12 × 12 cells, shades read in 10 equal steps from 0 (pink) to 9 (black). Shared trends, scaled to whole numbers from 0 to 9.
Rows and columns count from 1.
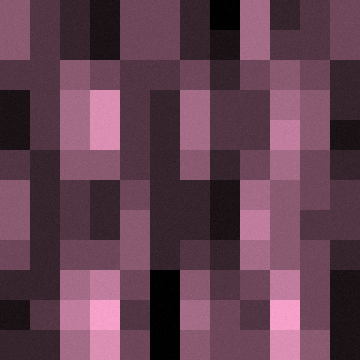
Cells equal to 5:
26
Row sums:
72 70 66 60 60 65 69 68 65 63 58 59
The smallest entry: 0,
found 2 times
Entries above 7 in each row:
2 2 0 1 2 0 1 1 0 2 3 2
